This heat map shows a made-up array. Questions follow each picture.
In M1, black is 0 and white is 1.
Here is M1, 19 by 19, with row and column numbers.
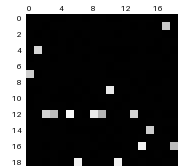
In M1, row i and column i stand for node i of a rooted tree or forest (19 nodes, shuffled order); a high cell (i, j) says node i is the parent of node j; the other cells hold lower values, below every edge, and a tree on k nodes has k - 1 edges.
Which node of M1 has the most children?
12
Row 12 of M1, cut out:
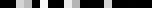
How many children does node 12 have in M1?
6
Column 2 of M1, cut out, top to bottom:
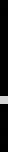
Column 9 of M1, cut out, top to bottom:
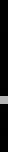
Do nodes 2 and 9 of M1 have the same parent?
yes
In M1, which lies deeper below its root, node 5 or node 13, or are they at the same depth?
the same depth
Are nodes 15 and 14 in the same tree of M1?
yes
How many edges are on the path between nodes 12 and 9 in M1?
1
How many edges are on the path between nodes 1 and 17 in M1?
1
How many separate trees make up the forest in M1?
4
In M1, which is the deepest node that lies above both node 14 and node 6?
16
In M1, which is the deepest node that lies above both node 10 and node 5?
12
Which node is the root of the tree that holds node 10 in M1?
12
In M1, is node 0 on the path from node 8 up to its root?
no
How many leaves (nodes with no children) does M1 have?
11
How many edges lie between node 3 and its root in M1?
1
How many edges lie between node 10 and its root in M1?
2
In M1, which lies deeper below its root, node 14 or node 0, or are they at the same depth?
the same depth
